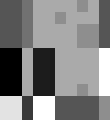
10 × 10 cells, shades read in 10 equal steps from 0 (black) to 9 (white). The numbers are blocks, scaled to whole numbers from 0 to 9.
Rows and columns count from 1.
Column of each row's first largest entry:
4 4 4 4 10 10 10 10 4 4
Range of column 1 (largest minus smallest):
8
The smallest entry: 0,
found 8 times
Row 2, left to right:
3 3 4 6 6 5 6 6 6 3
